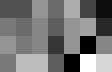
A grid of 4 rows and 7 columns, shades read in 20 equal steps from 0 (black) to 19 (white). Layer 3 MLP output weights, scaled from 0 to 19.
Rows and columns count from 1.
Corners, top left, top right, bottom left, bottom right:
6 1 9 16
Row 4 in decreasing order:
19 16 14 14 9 7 0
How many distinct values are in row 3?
5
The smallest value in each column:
6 6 10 4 0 0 1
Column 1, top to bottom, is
6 9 11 9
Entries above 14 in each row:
0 0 0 2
